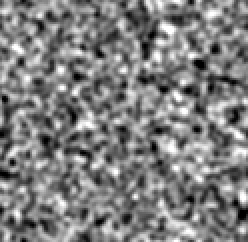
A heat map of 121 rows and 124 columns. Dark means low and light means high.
The values follow a bell shape. Neither half mirrors the other. No seam splits the table. No regular stripes run through it. The texture is blotchy. On average the colour sits 50% of the way up the scale. No row or column stands out.
